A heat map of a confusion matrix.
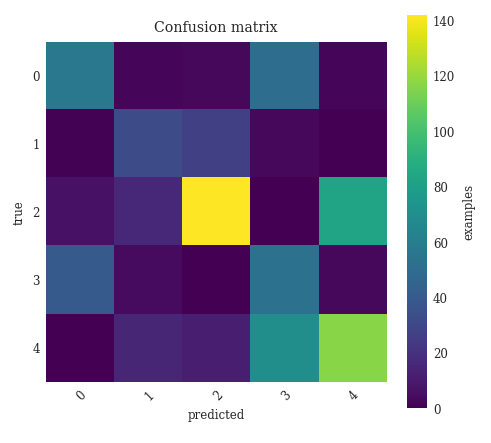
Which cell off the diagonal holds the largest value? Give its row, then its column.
2, 4
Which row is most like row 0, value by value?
3
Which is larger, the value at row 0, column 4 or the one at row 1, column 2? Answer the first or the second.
the second
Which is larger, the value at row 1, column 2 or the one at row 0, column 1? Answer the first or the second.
the first
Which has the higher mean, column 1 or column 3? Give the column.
3
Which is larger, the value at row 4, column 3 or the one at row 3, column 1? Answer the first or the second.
the first
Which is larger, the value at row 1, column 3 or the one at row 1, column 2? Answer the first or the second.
the second
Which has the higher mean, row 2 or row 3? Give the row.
2
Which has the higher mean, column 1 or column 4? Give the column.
4
